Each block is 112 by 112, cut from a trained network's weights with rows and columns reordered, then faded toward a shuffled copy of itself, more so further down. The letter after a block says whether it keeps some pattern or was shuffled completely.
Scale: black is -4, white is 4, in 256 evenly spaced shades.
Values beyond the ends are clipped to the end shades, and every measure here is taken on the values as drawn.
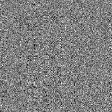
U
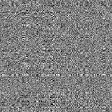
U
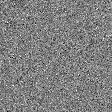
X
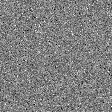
X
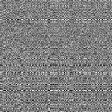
U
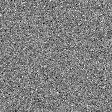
X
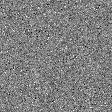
X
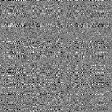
U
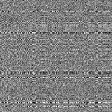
U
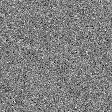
X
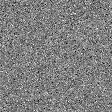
X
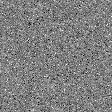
X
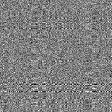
U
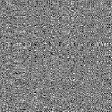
U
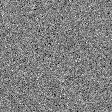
X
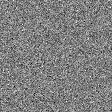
X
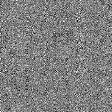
U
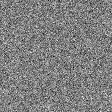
X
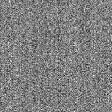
U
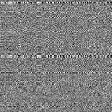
U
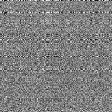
U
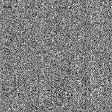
U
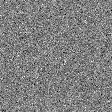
X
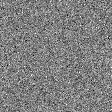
X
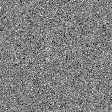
X
